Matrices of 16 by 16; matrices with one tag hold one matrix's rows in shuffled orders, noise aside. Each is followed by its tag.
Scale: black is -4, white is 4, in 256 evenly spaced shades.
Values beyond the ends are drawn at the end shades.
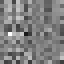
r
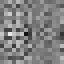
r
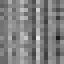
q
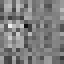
r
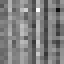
q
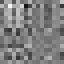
r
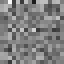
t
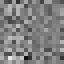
r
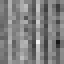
q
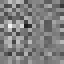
r
